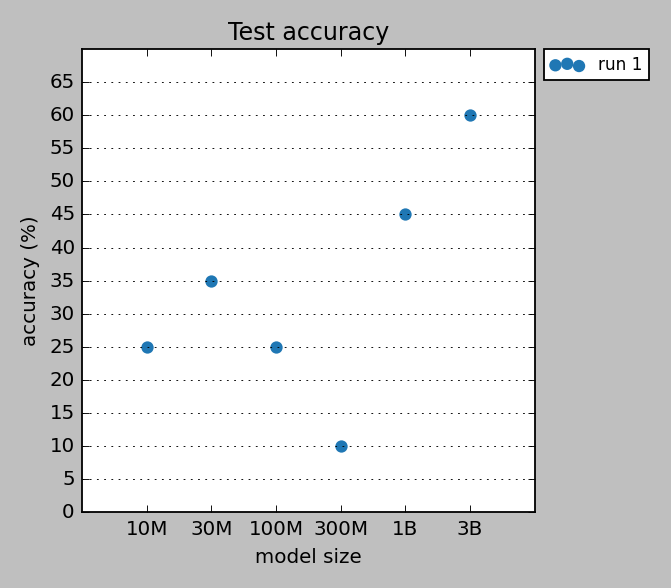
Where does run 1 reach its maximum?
3B
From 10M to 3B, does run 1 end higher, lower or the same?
higher
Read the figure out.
Title: Test accuracy
x-axis: model size, ticks 10M 30M 100M 300M 1B 3B
y-axis: accuracy (%), ticks 0 5 10 15 20 25 30 35 40 45 50 55 60 65
Legend: run 1
Values:
run 1: 25 35 25 10 45 60
